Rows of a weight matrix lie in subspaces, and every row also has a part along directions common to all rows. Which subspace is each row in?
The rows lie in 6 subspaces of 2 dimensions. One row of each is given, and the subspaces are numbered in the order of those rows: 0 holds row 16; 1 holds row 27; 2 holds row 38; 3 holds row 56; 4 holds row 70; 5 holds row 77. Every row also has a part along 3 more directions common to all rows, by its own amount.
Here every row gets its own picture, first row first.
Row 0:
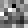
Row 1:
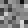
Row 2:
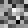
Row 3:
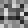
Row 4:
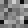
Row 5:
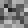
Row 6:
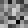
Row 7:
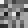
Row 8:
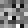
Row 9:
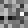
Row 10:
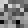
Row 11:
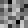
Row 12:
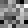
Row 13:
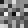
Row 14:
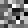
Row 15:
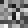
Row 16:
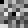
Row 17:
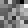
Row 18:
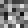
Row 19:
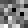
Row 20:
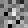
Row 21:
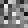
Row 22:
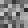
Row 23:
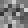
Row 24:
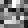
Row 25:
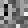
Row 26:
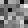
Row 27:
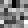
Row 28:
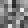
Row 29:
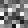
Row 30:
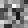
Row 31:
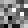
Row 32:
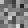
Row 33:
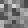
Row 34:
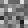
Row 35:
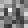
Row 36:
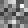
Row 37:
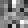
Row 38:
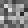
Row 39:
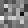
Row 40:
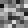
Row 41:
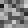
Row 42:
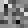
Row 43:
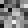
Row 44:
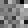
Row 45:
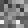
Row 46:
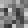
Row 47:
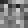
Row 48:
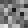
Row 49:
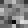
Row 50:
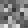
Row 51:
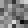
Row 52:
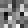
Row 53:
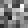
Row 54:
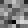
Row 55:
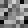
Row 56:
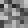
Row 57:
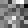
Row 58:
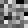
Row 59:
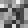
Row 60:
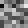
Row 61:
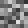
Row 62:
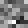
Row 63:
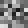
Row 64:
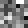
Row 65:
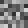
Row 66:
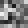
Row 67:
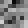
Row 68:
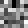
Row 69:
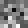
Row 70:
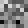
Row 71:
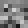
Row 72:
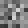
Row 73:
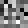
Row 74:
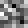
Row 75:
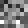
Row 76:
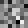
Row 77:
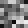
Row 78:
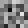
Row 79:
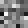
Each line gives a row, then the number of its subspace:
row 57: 1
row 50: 2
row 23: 0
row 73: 4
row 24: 1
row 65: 0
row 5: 2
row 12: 1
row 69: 2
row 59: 3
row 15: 0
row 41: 3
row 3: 2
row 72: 0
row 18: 2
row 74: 3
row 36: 0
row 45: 4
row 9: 2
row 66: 3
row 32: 0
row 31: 2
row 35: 3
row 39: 2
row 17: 1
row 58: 4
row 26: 1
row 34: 1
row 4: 1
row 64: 4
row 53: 0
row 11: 5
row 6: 5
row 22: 0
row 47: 4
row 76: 5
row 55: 1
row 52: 2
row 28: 5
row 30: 3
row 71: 2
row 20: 5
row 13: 0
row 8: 0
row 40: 3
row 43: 3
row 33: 3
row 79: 4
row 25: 4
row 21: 4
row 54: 5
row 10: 4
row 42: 4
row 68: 1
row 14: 5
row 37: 5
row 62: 5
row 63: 0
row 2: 5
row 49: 5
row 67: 1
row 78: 2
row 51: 5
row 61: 5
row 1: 1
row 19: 2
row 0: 3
